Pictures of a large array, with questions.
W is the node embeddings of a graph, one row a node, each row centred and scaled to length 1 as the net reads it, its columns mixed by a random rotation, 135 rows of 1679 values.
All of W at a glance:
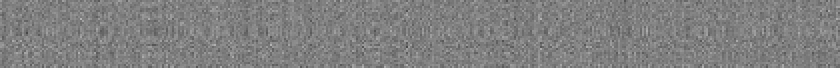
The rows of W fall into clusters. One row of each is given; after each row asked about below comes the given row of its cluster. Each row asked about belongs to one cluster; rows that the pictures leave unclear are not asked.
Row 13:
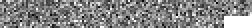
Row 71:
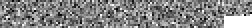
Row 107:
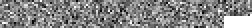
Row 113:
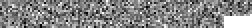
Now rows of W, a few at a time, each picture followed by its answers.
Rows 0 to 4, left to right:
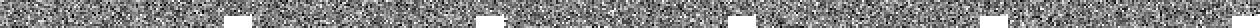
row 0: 107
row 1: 13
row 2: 13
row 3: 113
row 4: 71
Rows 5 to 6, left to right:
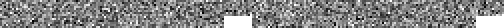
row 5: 107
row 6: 113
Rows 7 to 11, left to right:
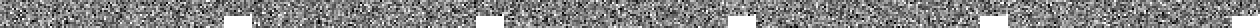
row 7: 107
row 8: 107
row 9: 71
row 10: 113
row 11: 113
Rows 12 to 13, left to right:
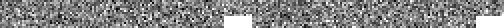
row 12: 71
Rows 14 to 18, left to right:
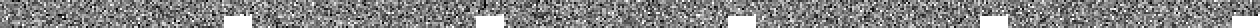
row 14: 71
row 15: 113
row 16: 13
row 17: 71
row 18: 107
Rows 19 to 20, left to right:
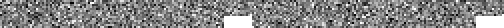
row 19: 13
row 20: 113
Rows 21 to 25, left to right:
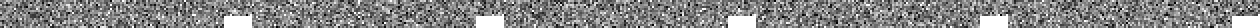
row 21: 13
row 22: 113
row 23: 13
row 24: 71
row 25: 107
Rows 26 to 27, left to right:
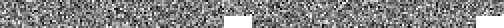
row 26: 71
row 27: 13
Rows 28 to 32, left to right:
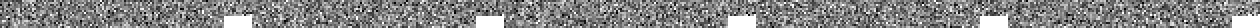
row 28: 71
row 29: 107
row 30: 71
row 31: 107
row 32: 71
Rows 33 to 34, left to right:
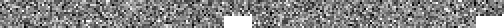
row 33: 113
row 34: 107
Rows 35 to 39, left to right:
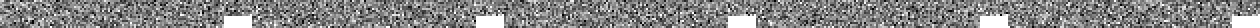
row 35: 107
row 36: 71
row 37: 71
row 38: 71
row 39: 113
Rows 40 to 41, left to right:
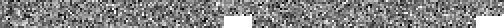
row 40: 71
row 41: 13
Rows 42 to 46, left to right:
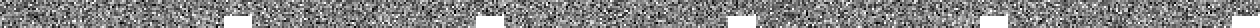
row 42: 13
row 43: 107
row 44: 113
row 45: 13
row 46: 107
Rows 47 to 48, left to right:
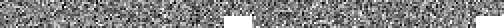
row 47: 113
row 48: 13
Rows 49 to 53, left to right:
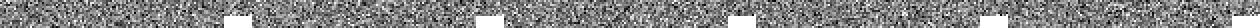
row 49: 13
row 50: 113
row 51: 107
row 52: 71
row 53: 71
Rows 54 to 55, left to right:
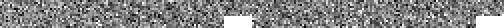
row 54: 113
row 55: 13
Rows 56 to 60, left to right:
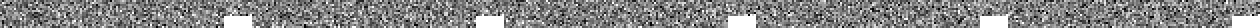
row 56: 13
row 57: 13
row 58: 71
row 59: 71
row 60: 71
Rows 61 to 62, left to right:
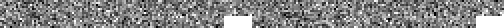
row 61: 13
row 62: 13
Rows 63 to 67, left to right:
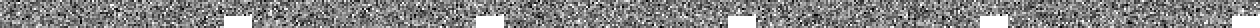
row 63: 71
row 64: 71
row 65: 13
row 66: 71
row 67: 13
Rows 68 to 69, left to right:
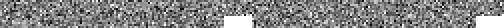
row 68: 71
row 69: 13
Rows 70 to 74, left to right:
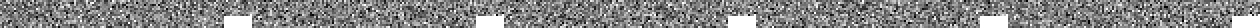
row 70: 13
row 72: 71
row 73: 113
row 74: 71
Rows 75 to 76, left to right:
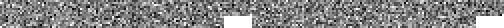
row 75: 113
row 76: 107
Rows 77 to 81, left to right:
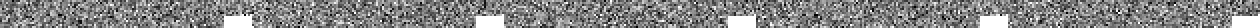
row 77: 71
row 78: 113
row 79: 113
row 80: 71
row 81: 107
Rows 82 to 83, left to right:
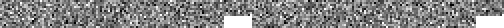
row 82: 107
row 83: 107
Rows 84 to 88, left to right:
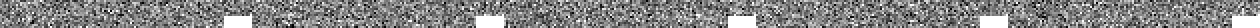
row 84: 107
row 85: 113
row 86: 13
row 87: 113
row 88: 13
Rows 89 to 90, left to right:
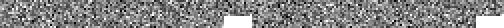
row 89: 107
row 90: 13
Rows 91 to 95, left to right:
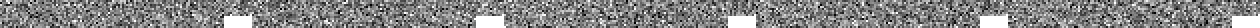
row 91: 13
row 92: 13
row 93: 113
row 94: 113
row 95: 113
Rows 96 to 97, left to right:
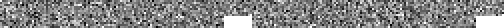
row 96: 13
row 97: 71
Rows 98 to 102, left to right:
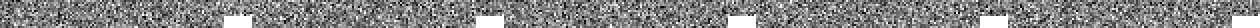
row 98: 71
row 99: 107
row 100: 71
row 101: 107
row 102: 107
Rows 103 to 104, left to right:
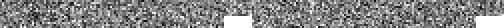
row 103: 13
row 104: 113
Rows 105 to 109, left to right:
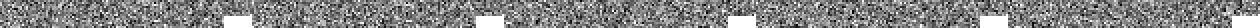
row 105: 113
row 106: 113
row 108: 113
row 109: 113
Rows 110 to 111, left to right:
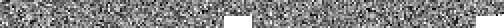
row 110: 107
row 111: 71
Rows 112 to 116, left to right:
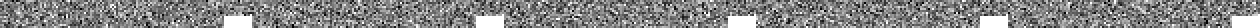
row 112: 71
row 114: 107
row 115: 107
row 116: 113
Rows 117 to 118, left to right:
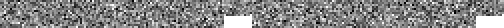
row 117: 71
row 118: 107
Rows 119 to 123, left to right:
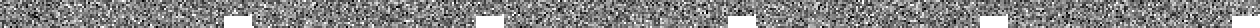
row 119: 13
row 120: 113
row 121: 107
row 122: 113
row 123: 71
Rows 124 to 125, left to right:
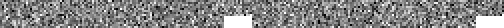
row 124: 71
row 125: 107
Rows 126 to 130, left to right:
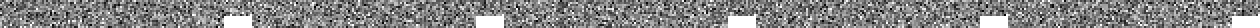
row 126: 13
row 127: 113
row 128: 107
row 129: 107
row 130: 107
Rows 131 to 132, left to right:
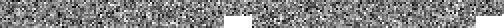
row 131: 71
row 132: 107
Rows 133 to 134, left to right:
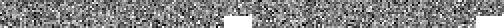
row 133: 13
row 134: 107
